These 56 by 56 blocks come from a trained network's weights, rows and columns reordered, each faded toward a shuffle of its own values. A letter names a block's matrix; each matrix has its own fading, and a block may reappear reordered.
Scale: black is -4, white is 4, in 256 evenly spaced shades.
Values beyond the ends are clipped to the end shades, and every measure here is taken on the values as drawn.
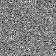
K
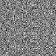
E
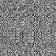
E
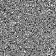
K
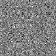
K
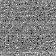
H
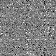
H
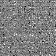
H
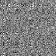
E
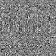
K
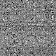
H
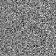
K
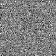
K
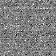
H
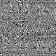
H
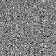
K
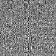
E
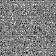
H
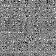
H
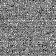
H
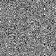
K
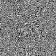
K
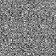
E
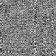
E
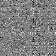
H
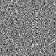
E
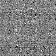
H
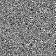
K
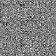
E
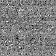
H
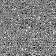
H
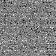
H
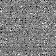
H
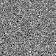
K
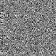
K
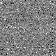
H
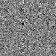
K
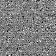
H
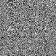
K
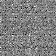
H
